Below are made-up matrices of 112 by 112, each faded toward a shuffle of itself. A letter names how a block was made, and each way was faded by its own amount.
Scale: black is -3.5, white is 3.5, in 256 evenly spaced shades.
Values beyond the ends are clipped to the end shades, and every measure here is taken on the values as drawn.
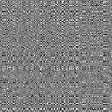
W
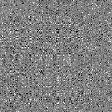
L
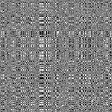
W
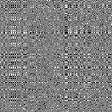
W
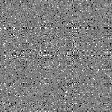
L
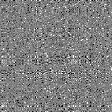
L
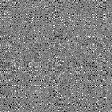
L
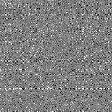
L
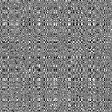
W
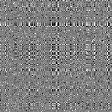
W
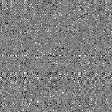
L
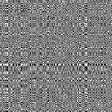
W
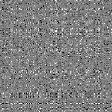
L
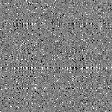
L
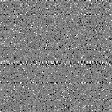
L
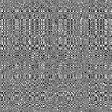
W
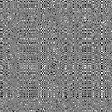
W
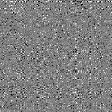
L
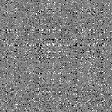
L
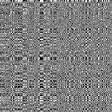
W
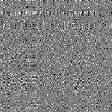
L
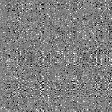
L
